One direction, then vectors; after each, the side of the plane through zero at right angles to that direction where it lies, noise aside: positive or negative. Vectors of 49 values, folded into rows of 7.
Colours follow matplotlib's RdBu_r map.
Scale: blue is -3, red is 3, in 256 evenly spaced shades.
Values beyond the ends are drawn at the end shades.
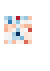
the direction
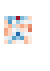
positive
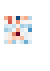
negative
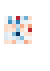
positive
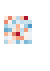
negative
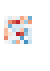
negative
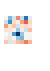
positive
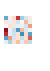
positive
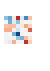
positive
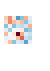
negative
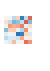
positive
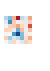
positive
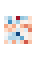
positive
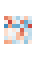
negative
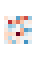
negative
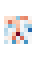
negative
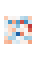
positive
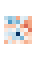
positive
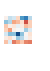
positive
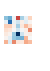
positive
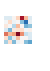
negative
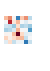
negative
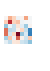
negative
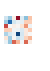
positive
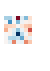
positive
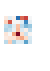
negative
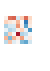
negative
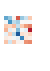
positive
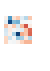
positive
